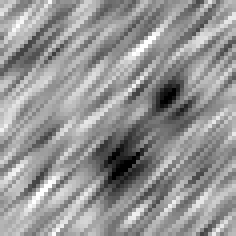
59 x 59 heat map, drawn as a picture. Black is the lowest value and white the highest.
Mirror symmetry: none. Ninth with the lowest average: bottom middle. Grain: diagonal, up to the right. Dips: two.
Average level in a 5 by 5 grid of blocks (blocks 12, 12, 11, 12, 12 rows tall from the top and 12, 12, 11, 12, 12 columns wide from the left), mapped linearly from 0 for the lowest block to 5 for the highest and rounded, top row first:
5 4 3 4 4
4 4 4 3 4
5 5 3 2 4
4 4 0 3 3
5 5 3 4 4
